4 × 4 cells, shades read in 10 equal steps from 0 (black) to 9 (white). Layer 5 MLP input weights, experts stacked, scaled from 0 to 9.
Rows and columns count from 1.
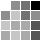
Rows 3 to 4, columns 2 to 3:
6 6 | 7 6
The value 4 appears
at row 1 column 3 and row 2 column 3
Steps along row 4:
up down down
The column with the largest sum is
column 1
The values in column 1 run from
5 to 9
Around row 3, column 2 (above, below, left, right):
7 7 7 6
